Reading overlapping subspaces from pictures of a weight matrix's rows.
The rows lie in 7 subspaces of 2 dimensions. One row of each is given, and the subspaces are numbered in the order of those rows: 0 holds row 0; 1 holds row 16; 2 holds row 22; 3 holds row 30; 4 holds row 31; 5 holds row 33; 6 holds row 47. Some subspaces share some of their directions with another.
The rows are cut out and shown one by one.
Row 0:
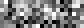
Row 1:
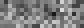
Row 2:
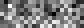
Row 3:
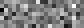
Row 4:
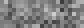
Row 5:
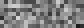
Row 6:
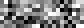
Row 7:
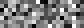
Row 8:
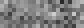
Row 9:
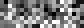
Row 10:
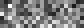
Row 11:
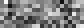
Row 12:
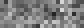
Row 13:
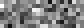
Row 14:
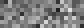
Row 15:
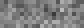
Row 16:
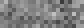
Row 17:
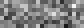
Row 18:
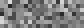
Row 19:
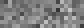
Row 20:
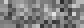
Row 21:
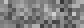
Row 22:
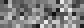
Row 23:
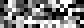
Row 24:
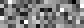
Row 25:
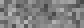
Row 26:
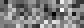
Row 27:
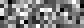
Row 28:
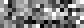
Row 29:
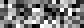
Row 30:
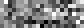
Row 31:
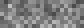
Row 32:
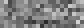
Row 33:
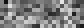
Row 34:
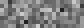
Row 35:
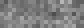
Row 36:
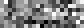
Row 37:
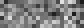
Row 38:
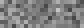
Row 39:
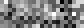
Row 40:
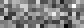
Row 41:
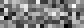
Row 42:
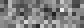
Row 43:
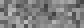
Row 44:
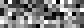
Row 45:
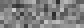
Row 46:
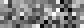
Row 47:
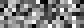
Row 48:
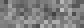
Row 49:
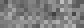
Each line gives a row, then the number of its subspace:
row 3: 6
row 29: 1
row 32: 3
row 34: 0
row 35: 1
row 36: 3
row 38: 2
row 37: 0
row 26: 5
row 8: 1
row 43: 2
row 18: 4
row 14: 2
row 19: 2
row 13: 1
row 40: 6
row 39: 1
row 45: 5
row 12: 4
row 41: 6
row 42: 0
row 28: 3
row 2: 4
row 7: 6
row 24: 0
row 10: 4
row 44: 4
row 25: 2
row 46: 2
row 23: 3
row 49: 1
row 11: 5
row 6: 5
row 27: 0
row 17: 6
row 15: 5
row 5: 5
